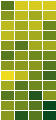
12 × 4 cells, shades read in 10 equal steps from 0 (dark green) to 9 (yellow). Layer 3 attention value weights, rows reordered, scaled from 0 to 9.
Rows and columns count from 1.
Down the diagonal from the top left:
3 7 7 4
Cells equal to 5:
9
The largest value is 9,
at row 8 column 1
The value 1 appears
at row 10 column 3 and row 12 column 2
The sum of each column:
63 59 57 47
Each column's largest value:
9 8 8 8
